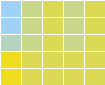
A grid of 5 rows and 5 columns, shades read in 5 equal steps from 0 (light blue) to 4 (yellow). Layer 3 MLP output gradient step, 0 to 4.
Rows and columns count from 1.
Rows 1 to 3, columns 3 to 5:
3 2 3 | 3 2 3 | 3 2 3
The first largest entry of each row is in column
3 3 3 1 1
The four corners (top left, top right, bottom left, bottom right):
0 3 4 3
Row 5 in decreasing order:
4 3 3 3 3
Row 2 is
0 2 3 2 3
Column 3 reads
3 3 3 3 3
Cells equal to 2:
6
